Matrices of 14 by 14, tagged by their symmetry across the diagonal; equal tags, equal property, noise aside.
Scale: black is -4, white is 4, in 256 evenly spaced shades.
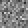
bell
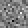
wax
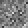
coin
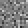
wax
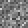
coin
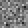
coin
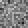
coin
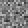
bell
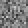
bell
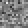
bell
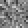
wax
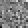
wax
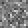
coin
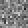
bell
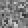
wax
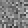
wax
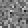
bell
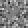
wax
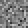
coin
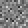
coin
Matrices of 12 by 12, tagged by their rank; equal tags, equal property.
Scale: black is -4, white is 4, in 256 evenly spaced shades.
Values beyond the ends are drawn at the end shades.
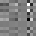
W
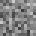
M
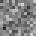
M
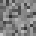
M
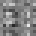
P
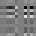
W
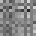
P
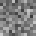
M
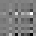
W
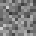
M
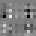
P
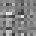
P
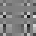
W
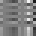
W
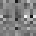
P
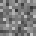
M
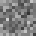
M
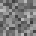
M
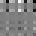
W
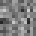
P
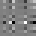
W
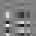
W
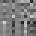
P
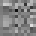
P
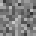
M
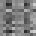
P
